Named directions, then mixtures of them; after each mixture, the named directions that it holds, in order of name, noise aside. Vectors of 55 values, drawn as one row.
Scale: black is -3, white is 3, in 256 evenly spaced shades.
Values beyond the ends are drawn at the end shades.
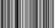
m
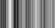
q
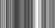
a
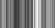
a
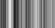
q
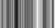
a, m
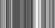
a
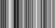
q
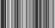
a, m, q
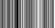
a, m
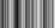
a, m, q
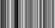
m, q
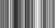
a, q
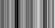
a, m, q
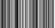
m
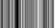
a, m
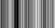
a, m, q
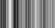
q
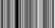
a, m
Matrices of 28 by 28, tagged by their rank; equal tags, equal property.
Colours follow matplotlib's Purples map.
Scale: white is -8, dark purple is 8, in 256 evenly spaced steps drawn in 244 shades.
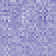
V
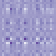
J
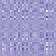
J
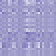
J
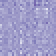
V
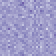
V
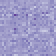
V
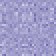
V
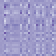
J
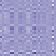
J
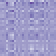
J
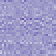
V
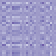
J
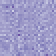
V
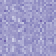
V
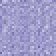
V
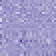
V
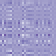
J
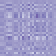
J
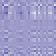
J
